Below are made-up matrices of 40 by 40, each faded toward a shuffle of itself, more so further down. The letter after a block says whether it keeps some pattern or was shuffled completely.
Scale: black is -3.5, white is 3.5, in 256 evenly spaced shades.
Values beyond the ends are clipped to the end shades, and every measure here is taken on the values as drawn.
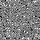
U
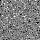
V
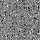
U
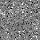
U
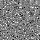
U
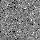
V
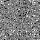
U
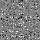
U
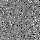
V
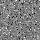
V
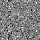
U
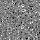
U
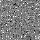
U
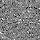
U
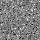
V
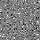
U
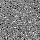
V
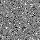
V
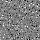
V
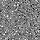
U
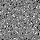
V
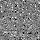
U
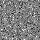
V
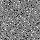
V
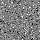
V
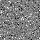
V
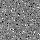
V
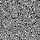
V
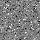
V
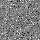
V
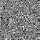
U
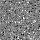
V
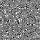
U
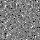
U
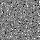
V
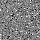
V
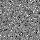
V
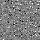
U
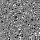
U
